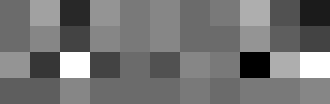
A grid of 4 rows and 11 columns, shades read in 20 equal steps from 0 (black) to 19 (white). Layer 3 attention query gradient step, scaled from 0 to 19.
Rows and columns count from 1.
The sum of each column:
34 33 37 34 34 34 35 34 33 35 36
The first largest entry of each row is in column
9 9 3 3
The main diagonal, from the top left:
8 10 19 8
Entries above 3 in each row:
9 11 10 11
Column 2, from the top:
12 10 4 7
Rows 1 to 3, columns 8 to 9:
9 13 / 8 11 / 9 0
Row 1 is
8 12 3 11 9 10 8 9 13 6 2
